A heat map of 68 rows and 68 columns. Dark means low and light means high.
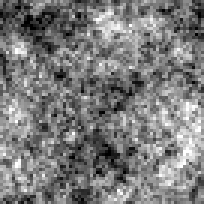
Grain: blotchy. Stripes: none. Mirror symmetry: none. Odd rows or columns: none. Histogram: bell-shaped.
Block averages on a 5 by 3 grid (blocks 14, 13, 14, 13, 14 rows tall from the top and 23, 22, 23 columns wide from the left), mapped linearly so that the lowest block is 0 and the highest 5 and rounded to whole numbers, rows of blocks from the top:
032 / 233 / 314 / 315 / 324
